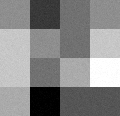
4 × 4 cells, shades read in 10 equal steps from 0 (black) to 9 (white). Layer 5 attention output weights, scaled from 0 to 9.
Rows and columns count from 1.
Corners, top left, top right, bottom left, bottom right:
5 5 6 3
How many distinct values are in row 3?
4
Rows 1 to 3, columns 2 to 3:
2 4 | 5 4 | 4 6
